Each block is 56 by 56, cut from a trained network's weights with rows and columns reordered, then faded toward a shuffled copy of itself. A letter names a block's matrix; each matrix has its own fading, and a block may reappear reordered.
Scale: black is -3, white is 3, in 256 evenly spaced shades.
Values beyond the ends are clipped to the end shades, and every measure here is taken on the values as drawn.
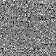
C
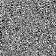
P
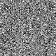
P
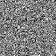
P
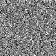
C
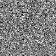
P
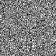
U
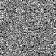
U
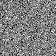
C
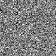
P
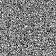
C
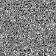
C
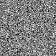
P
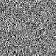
U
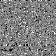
C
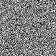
C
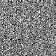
P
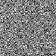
U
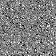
C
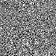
P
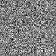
U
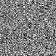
U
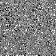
C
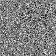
C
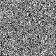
P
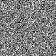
P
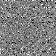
C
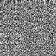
U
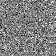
C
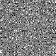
C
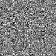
U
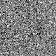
C
